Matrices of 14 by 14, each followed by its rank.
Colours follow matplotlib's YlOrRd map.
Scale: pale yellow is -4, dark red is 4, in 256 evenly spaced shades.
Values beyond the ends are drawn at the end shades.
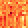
three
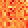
three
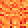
three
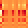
one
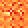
three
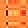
one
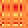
one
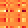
one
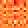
three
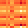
one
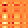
one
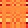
one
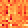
three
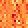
three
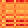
one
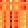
one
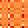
one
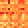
three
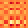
one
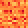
three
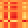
one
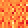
three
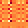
one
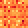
three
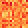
three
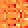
three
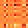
one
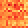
three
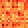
three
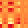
one
